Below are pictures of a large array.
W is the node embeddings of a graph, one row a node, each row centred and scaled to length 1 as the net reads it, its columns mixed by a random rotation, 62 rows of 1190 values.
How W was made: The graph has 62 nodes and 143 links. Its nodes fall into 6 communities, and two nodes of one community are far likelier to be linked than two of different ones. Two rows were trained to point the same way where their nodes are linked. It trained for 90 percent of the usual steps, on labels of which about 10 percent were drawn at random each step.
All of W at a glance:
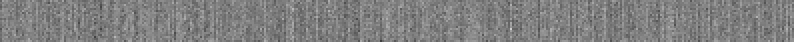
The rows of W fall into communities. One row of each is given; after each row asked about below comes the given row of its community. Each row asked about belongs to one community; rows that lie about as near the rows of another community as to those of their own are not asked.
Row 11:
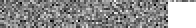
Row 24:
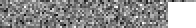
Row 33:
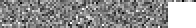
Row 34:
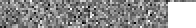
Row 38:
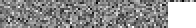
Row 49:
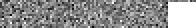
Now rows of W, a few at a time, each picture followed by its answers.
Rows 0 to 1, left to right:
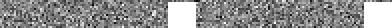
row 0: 49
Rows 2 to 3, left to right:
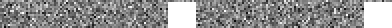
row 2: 34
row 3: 33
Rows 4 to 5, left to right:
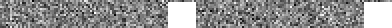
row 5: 24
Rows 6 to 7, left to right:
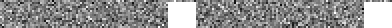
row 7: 33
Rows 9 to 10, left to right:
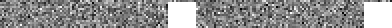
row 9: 33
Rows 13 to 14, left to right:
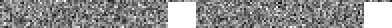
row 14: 49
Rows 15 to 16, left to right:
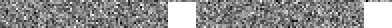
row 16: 11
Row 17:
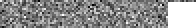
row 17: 38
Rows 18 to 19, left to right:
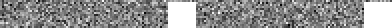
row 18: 34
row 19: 33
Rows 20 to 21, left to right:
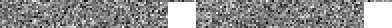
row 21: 24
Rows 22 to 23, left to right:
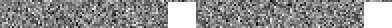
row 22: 24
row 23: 38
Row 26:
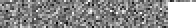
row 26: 11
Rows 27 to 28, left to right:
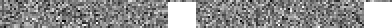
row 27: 34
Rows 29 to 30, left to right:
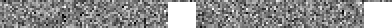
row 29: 49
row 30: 34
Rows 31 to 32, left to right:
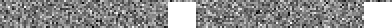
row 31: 11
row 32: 38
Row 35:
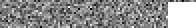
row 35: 38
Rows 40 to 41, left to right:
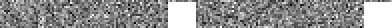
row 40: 34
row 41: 38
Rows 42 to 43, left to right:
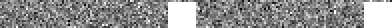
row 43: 33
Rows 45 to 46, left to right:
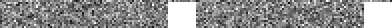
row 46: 33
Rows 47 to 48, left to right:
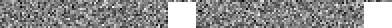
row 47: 33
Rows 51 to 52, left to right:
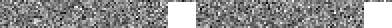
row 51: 38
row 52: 33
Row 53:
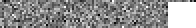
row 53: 49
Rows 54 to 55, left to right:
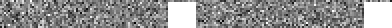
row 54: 34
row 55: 33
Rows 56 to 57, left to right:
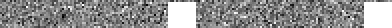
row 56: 49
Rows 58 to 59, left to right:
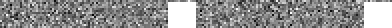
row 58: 34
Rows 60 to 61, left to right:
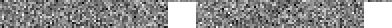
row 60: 11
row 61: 24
